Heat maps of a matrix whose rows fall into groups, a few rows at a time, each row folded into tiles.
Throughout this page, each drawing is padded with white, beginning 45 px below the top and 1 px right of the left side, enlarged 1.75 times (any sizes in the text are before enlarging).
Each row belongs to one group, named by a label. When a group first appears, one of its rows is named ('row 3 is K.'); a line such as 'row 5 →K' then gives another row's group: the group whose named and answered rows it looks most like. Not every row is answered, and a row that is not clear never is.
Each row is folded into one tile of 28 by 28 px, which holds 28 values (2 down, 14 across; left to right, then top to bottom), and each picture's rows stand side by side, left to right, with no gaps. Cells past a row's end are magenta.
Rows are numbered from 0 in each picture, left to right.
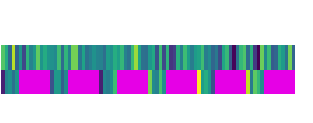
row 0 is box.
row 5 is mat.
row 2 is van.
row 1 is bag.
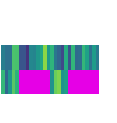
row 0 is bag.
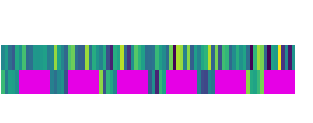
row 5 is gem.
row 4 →box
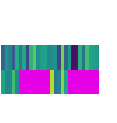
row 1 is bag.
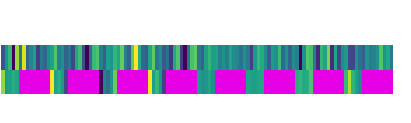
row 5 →gem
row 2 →van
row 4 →gem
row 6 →gem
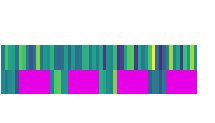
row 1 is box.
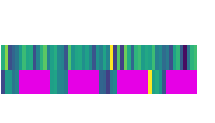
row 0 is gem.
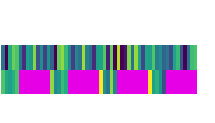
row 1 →gem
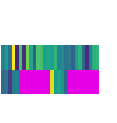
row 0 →box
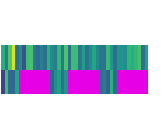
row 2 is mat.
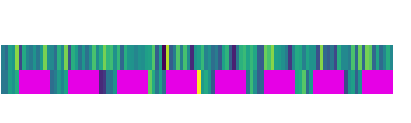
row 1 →bag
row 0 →bag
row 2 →box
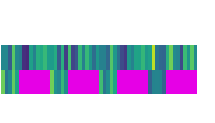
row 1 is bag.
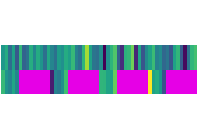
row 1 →van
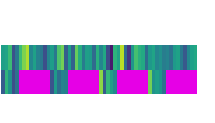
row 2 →mat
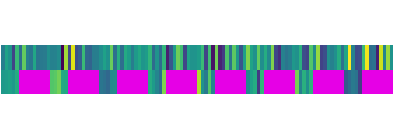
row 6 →mat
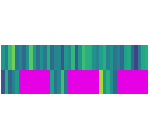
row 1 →mat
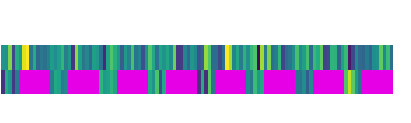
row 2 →gem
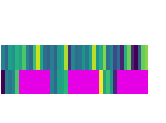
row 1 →bag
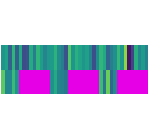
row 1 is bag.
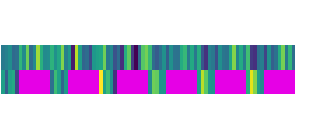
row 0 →mat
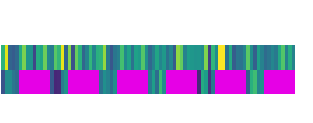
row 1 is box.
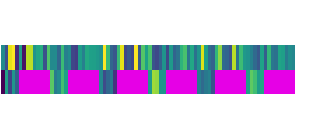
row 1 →bag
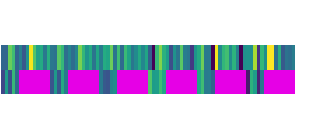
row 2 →box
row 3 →gem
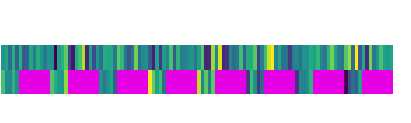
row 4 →mat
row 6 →van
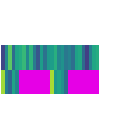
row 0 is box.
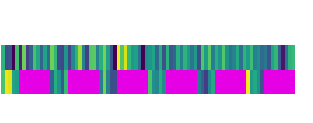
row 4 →box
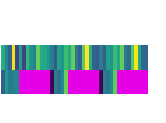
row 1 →van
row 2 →van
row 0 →box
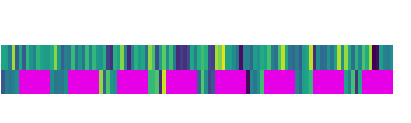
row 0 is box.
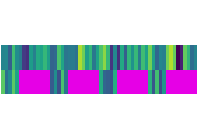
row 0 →bag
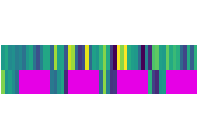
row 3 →box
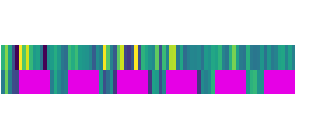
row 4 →van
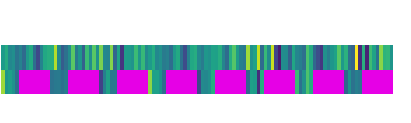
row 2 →box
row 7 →box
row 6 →bag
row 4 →van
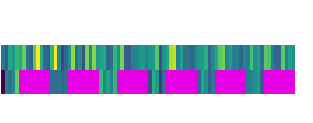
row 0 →van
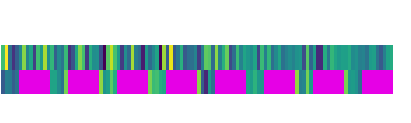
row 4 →box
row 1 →gem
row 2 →gem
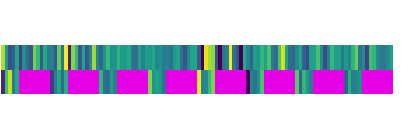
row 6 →mat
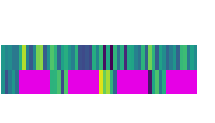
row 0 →mat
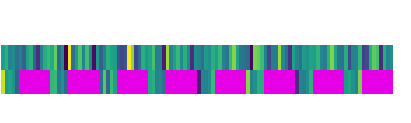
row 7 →gem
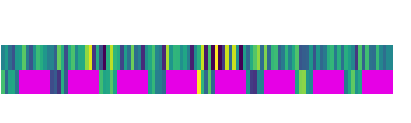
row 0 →mat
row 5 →box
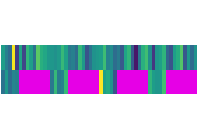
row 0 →box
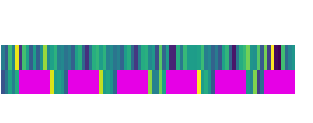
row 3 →bag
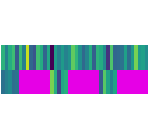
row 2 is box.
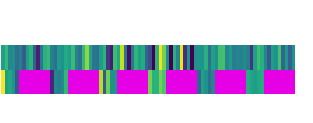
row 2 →mat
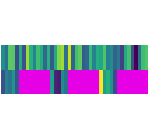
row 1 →box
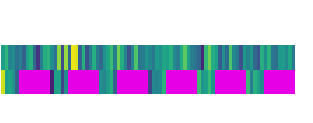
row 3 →van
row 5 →mat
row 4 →gem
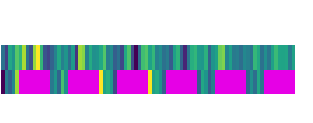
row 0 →van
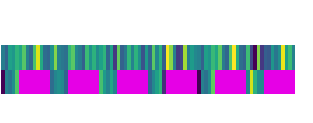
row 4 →van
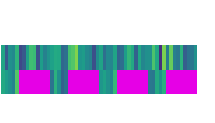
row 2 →gem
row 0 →gem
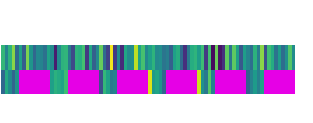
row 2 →box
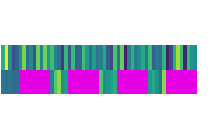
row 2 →mat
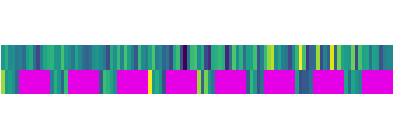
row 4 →mat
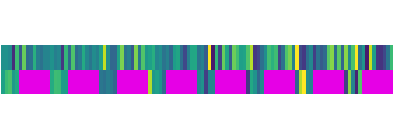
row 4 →box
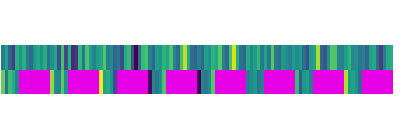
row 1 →bag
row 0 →mat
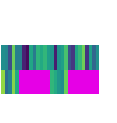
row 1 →gem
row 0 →bag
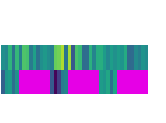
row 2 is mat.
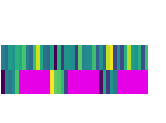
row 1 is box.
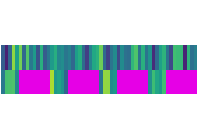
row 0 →gem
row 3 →gem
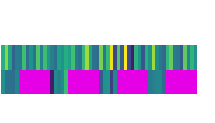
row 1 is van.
